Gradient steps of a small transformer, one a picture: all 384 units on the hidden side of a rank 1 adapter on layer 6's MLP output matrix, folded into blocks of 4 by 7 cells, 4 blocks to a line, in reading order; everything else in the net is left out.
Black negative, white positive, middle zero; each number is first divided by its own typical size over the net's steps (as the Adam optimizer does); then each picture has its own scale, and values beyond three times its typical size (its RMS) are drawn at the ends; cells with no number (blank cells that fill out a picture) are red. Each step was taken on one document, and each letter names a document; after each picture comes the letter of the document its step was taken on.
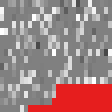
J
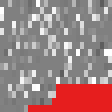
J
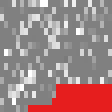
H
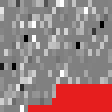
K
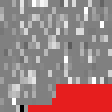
H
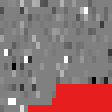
K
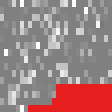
H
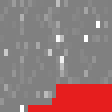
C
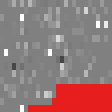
C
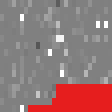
C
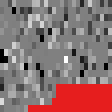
H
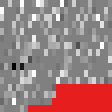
K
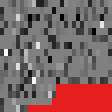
H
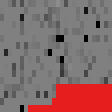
C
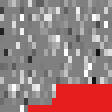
J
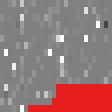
C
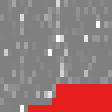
C
